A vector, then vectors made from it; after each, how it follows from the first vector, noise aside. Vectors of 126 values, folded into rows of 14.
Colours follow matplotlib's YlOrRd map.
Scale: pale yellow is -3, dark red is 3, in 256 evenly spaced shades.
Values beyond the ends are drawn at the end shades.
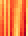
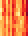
wrapped around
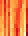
negated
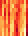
negated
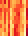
negated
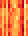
wrapped around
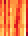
negated
